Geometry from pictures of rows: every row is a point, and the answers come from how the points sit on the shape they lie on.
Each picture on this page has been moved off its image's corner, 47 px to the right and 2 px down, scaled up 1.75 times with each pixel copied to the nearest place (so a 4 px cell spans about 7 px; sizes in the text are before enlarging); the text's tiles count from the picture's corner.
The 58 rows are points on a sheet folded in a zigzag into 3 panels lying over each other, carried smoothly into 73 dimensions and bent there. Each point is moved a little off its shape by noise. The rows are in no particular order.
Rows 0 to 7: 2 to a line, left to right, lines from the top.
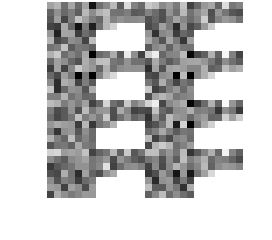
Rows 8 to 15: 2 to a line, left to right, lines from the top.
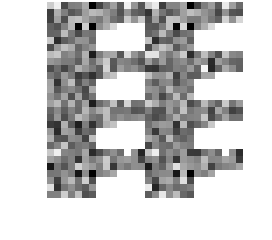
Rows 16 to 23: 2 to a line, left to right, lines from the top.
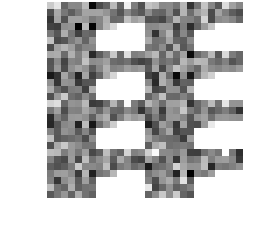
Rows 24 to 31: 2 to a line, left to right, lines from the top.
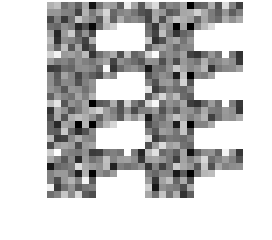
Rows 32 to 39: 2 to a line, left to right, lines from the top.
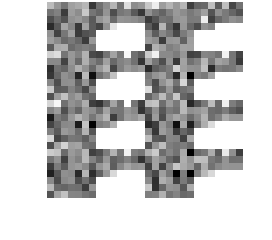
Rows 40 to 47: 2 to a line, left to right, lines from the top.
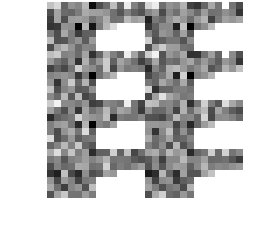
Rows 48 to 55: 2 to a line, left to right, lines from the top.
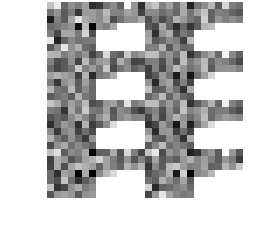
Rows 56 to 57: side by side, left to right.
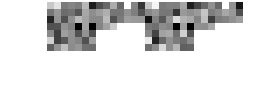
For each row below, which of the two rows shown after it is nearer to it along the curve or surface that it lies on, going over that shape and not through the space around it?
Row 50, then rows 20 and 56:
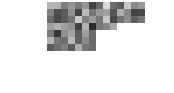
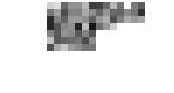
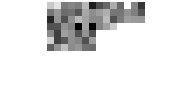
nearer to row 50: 20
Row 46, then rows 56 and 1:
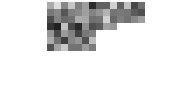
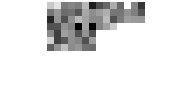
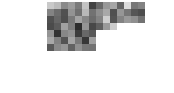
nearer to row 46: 1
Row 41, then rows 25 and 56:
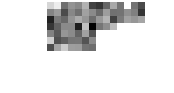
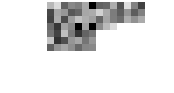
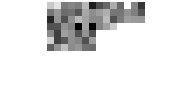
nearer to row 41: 56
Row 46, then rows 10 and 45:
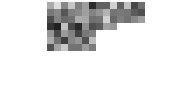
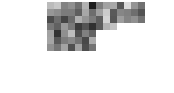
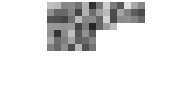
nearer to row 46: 10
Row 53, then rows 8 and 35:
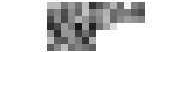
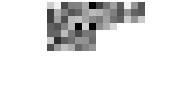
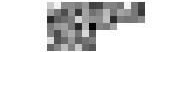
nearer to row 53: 8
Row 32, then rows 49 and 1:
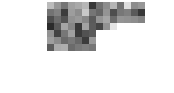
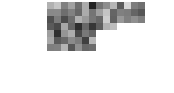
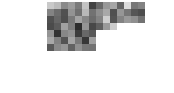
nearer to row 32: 1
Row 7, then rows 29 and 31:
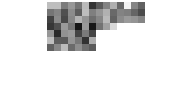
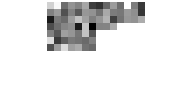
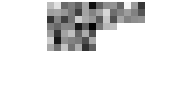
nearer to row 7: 29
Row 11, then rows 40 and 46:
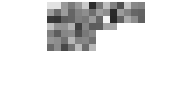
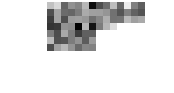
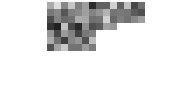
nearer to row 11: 46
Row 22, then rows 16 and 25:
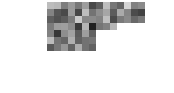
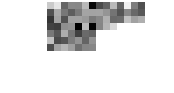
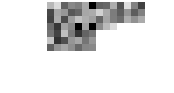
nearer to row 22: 16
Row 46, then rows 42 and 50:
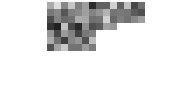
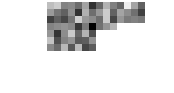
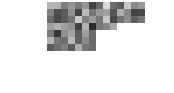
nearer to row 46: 42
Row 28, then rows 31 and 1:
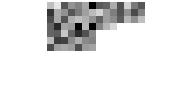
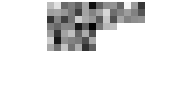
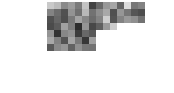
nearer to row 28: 31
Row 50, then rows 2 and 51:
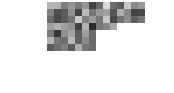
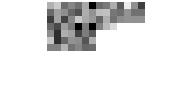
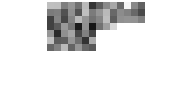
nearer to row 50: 51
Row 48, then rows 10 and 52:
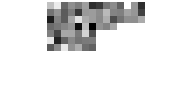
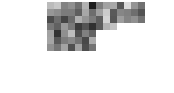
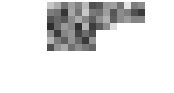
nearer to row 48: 52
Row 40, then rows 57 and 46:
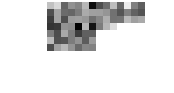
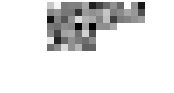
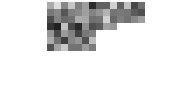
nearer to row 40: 57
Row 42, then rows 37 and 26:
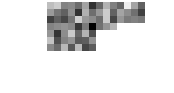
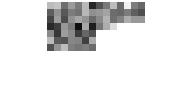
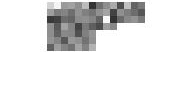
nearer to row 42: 37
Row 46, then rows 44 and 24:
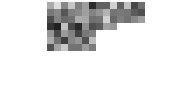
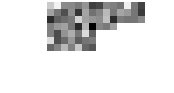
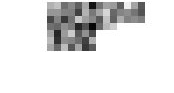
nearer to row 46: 24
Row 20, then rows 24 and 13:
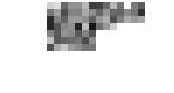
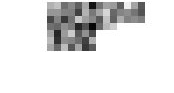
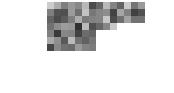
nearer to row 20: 13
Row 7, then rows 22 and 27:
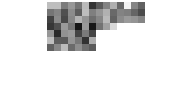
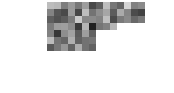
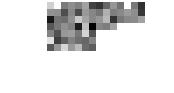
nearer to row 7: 27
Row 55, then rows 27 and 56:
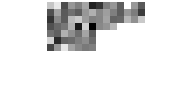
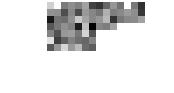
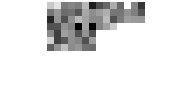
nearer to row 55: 27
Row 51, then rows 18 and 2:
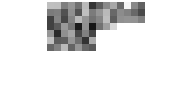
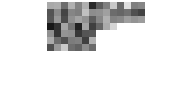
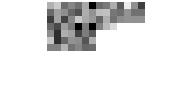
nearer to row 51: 18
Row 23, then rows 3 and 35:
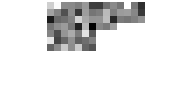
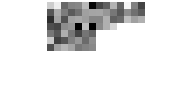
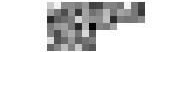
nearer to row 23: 35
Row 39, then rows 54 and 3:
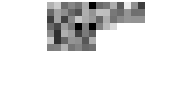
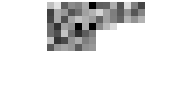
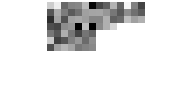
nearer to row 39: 54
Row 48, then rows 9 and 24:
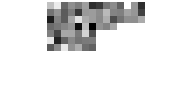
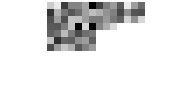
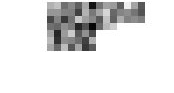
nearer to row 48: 9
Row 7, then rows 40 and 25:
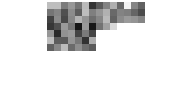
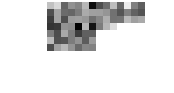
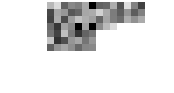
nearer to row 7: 40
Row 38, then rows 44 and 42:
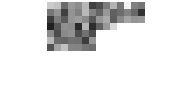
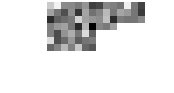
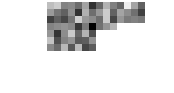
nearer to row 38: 44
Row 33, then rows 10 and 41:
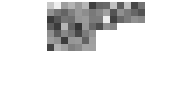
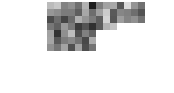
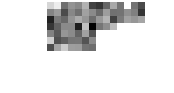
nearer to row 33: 10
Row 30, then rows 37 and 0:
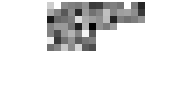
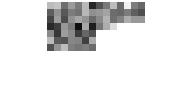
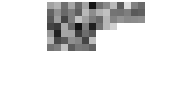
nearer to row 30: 37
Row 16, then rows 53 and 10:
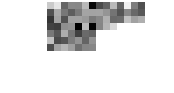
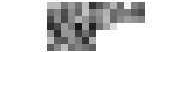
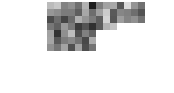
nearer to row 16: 53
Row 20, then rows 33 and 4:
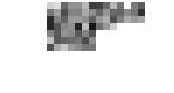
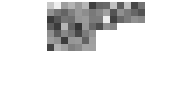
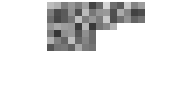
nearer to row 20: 4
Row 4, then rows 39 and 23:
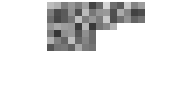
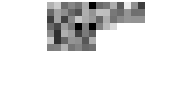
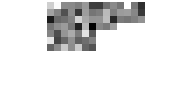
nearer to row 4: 23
